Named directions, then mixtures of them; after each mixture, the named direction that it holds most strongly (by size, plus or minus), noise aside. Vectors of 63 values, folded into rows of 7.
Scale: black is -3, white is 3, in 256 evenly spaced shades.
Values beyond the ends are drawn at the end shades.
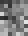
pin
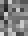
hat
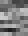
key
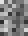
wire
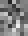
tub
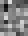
hat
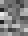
key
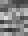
key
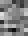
key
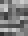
key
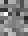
wire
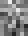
tub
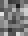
key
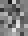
tub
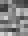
key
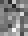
tub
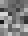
tub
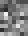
tub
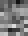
key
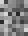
wire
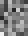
hat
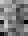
wire
